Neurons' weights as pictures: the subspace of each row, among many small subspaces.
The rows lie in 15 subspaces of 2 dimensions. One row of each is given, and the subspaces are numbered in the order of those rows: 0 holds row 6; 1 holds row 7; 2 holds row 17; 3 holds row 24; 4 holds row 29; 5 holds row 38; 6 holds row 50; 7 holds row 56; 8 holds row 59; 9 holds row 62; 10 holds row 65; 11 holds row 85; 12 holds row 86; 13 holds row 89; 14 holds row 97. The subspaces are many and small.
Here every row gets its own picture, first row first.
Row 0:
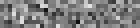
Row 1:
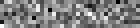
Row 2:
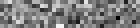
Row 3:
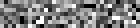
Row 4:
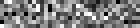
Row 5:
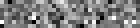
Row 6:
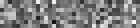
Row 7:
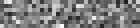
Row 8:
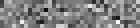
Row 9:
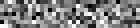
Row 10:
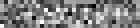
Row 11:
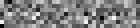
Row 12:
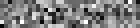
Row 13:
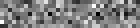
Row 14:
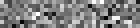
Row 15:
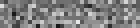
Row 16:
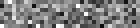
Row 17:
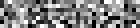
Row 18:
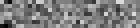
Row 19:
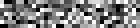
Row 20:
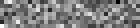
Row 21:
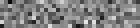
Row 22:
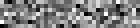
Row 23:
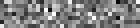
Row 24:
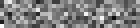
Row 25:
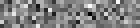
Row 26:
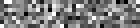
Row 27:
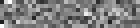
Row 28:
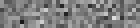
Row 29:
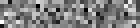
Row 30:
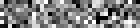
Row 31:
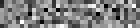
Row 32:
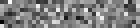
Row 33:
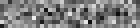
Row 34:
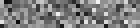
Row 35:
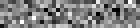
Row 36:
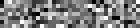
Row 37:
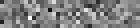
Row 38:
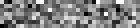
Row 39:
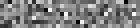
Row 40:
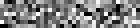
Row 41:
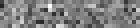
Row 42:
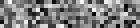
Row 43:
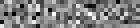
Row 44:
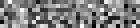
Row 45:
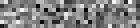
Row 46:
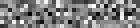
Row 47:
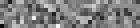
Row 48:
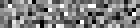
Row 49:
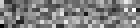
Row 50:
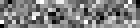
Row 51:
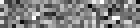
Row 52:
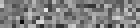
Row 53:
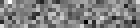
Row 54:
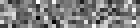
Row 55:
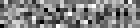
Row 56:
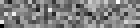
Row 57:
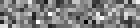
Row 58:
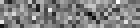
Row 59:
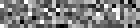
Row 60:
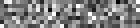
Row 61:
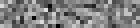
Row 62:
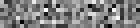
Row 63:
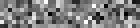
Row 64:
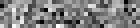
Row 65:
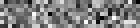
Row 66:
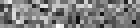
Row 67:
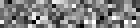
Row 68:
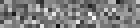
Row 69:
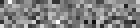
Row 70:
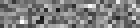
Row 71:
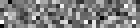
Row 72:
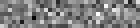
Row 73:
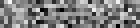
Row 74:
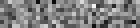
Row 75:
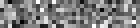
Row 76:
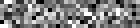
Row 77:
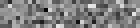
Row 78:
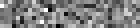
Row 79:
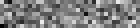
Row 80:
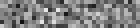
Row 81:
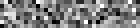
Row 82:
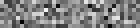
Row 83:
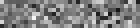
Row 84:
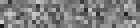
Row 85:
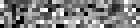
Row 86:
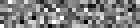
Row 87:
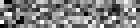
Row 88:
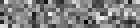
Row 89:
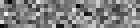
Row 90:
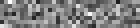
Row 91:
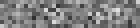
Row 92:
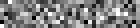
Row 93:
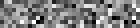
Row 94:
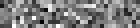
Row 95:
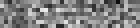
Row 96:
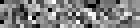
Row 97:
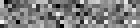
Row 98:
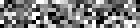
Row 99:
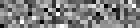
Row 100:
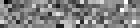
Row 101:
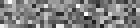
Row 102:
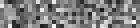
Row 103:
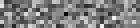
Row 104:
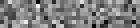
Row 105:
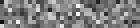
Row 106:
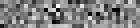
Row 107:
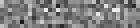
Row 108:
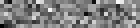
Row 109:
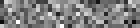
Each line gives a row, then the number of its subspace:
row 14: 9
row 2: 1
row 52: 6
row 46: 10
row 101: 13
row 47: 3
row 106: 9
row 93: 12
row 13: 10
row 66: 1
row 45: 4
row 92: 2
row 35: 8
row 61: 3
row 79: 5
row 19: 13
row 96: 14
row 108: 5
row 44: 2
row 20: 7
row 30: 10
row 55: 2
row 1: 7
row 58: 7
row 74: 0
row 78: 3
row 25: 7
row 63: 10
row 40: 13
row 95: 4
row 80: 6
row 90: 13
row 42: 4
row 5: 12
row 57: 10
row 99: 8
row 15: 13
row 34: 14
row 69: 6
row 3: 12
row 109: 14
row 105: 14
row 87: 11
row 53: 6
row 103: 3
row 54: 0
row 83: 9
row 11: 3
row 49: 11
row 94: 3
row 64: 11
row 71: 2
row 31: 8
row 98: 6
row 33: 2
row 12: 6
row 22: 13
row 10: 2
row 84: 4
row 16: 13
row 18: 5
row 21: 12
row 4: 7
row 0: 1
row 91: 9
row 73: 4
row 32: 4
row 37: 14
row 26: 1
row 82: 9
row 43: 7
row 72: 8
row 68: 1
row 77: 5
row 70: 12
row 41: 11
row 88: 10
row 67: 12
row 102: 0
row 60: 1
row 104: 0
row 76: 11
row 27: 11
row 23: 1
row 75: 0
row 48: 5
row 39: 5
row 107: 8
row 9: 13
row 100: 14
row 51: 9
